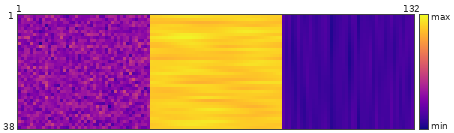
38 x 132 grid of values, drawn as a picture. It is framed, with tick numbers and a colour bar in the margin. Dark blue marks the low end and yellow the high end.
The table splits into one row of 3 panels. Panel 1,1: low, fine-grained. Panel 1,2: very high, streaked across, faint in contrast. Panel 1,3: very low, streaked downward, faint in contrast.
